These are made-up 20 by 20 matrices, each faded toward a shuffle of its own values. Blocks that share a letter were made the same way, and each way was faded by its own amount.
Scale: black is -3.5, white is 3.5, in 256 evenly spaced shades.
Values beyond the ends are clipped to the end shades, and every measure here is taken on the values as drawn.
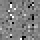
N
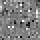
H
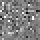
H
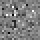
H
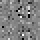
N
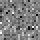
H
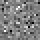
H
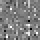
H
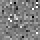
N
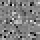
H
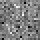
H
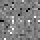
H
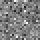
N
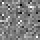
N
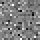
H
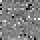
H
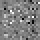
H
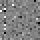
N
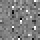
N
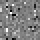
N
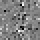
N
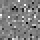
H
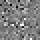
H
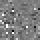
N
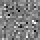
H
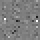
N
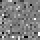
H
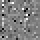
N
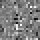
N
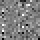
N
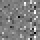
N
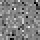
N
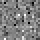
N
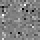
N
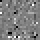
N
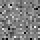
H
